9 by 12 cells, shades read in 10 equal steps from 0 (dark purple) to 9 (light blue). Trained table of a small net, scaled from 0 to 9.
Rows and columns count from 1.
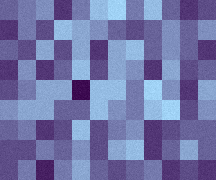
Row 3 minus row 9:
1 -2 6 -2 0 -2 4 4 -1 4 1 0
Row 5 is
3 5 7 7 0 8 8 5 9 6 2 7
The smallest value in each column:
2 3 1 2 0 2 3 3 2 2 2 2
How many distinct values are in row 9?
6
